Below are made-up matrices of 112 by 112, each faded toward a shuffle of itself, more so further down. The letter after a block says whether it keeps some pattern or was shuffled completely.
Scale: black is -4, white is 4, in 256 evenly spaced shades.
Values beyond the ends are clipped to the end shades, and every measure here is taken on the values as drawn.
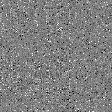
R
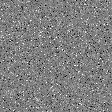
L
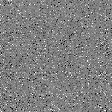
R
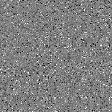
R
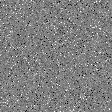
L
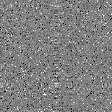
R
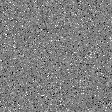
L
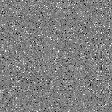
R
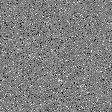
L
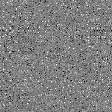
R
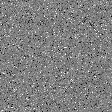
L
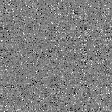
R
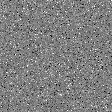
L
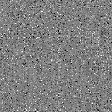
R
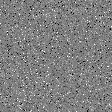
L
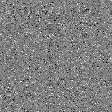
R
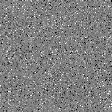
R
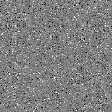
R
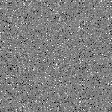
R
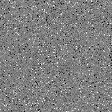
R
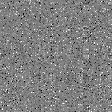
R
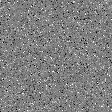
L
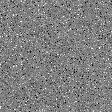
L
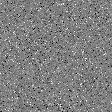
L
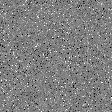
L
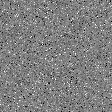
L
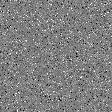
L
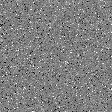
L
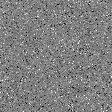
L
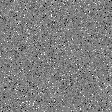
L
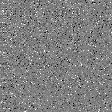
R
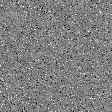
L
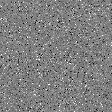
R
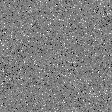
L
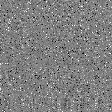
R
